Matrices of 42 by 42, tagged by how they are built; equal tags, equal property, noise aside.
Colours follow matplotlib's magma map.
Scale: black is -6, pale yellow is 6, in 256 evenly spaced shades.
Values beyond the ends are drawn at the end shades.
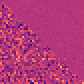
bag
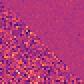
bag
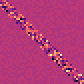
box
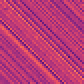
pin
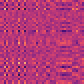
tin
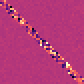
box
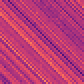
pin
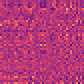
tin
